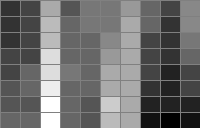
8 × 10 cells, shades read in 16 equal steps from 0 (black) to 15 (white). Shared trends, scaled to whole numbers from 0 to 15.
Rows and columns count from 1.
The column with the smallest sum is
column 9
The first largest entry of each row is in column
3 3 3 3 3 3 3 3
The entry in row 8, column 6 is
11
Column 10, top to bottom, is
8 8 7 6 4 4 2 1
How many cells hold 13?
2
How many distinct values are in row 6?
7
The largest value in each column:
6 6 15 7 7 12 10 6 4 8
